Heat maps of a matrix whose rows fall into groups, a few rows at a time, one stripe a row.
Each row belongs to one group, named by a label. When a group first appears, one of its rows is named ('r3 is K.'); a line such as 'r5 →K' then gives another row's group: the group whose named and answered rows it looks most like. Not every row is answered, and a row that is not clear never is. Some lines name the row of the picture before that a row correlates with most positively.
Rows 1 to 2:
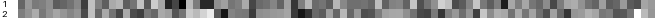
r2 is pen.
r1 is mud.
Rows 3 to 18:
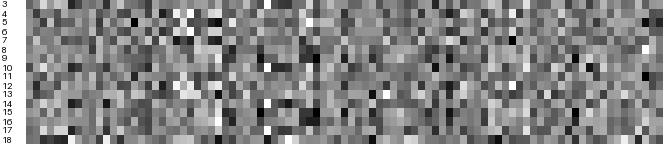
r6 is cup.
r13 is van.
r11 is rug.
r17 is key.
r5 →rug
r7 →mud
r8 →pen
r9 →pen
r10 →key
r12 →cup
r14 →key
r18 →van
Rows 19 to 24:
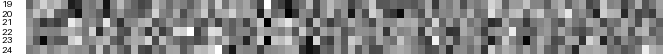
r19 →key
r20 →key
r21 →van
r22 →cup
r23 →van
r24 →pen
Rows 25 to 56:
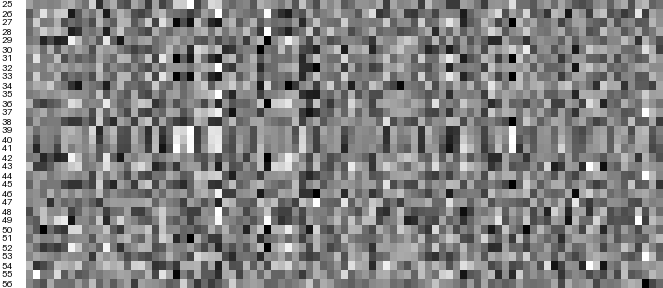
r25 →cup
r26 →key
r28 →key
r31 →mud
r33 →mud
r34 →key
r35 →pen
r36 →van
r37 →pen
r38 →mud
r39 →cup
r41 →cup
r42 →van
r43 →van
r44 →pen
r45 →mud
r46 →pen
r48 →key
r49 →key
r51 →mud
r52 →van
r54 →van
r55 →mud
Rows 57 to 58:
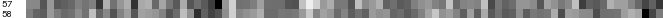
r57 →rug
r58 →rug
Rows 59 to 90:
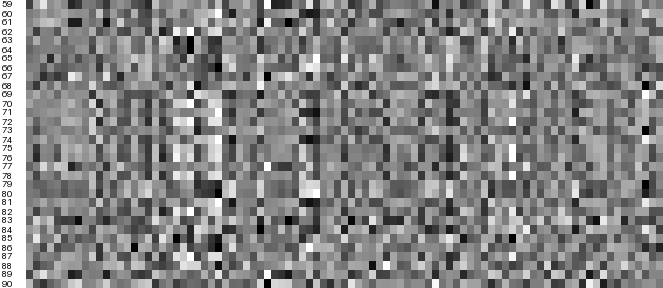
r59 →key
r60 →pen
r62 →cup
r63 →mud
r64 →mud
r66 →rug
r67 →van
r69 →pen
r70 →cup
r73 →rug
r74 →pen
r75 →cup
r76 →cup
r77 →key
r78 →cup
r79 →rug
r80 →rug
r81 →pen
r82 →cup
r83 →key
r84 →pen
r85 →mud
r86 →rug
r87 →cup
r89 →key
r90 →van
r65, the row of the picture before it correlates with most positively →57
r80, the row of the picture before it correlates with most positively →57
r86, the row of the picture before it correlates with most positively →57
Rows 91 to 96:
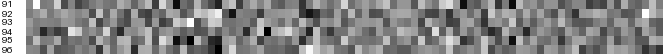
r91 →mud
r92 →pen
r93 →cup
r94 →van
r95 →mud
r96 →rug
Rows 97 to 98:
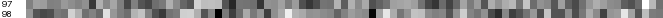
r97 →pen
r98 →van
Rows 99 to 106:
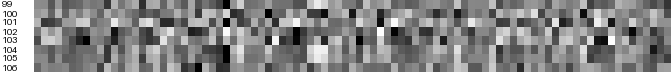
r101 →van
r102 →key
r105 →rug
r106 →mud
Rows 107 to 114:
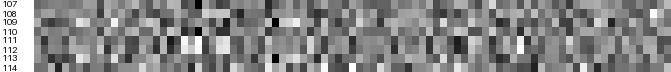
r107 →mud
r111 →cup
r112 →cup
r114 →rug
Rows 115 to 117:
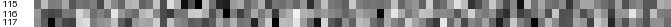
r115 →mud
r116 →van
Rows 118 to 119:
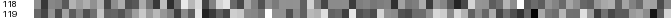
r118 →cup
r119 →rug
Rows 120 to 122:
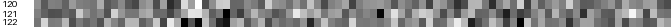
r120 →cup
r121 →van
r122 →mud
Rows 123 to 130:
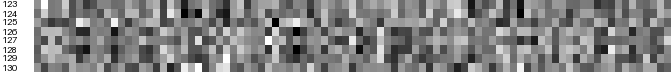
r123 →mud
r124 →mud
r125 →van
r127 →rug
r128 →key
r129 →key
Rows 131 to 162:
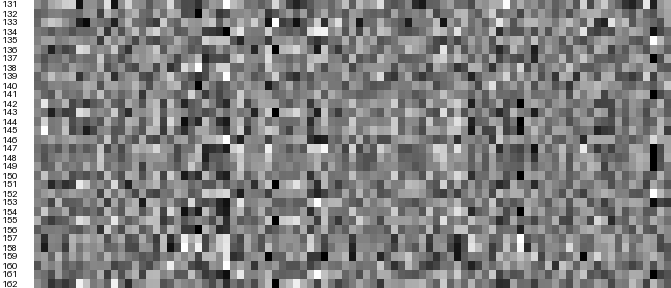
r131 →key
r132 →mud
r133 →key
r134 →rug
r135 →pen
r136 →van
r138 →cup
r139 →key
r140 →mud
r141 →rug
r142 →mud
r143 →van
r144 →mud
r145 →mud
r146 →pen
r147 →rug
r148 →rug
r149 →rug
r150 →mud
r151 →van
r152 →pen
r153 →rug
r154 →mud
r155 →van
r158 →cup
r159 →pen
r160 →key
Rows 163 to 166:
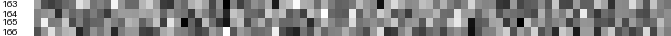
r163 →van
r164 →rug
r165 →mud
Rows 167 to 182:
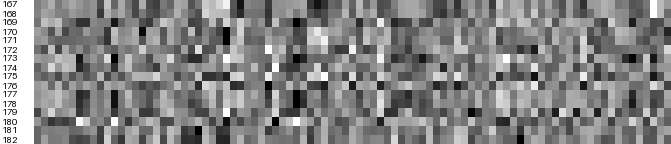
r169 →key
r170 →rug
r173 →key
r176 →pen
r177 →key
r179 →key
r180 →van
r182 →mud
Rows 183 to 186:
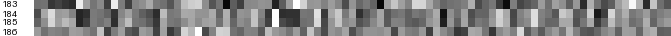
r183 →van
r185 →key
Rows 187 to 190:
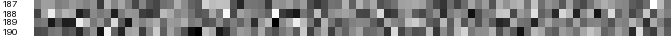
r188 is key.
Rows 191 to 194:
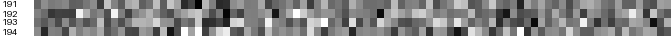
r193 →rug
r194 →cup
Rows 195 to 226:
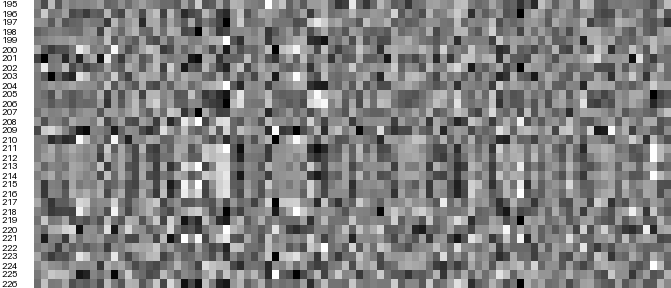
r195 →rug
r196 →mud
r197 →rug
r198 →mud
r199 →pen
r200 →van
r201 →mud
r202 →mud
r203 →van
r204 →pen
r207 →mud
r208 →cup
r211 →pen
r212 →pen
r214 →pen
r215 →cup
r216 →cup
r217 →van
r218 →van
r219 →mud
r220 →key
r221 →cup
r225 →key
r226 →mud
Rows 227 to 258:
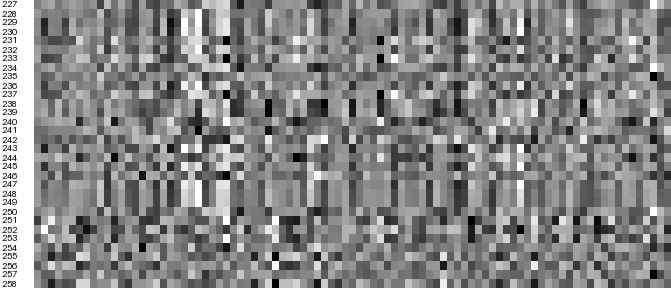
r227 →pen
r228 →cup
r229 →cup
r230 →cup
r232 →cup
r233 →van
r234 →pen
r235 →rug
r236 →cup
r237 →van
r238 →pen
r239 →pen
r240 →key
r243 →cup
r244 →key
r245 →cup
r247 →cup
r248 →cup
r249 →cup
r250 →pen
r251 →key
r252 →mud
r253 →key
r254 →rug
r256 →key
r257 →rug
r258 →van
